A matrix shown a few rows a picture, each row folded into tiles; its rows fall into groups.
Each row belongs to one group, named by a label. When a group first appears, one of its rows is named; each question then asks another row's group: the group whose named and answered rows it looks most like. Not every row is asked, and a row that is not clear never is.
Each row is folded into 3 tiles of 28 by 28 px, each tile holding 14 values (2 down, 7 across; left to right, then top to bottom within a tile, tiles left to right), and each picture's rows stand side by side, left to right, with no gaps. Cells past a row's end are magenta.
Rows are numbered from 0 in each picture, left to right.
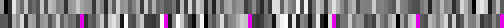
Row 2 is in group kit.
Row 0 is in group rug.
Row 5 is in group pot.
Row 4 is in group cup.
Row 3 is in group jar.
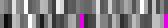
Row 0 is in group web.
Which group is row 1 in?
web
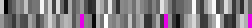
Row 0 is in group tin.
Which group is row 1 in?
rug
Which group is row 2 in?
web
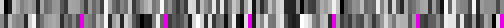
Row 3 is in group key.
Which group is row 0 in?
rug
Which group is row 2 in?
jar
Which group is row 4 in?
tin
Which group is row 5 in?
jar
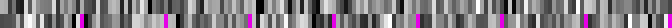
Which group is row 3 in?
rug
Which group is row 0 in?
jar
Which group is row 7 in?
cup
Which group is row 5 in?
web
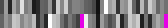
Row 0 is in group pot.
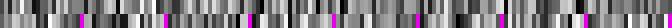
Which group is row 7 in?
cup
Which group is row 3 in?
kit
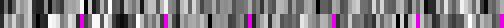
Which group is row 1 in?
key
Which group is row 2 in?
rug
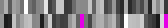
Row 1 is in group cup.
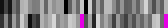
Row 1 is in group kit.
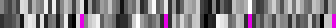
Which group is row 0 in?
jar
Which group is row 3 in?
jar
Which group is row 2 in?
key
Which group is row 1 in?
key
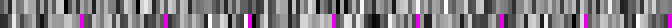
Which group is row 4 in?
key
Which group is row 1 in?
pot
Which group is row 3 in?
kit
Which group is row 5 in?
web
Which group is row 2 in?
cup
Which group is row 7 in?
pot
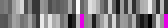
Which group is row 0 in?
cup
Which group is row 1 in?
web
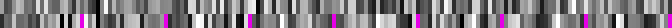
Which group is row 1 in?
tin
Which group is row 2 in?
jar
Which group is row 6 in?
key
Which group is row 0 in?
cup
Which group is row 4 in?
cup
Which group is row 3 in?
rug
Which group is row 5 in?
rug
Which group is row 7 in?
web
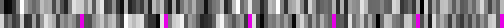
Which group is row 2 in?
key
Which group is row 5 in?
kit
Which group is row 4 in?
kit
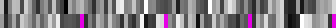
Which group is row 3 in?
key
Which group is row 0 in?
rug
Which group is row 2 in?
pot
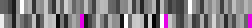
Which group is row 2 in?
tin
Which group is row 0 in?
tin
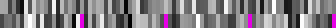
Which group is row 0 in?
jar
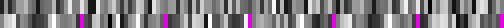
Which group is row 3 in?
pot
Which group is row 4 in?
key
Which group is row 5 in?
pot
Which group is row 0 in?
key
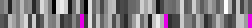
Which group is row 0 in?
pot
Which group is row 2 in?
web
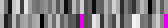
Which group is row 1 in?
kit
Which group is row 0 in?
rug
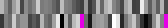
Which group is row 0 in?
cup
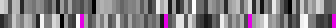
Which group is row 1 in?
rug
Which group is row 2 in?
key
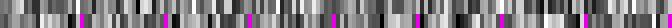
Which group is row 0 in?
cup
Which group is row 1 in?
pot
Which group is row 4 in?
key
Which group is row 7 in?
jar
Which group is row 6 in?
cup
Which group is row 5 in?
key
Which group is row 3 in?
pot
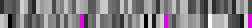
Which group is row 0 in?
tin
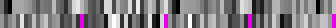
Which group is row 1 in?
jar
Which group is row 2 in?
rug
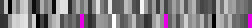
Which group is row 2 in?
pot
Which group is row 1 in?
web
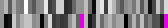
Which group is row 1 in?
rug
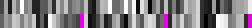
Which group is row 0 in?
pot
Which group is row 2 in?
key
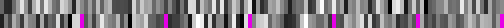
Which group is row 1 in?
pot
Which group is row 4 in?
pot
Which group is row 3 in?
key
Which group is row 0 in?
jar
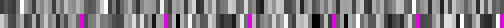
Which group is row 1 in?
cup
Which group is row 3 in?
rug
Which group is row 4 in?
web
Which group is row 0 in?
tin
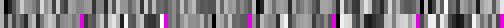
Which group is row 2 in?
pot
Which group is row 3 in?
rug
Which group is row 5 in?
key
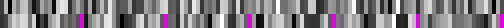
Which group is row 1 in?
key
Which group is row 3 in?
web
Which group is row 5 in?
web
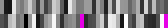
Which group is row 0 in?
rug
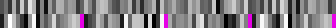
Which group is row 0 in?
kit
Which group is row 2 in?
web
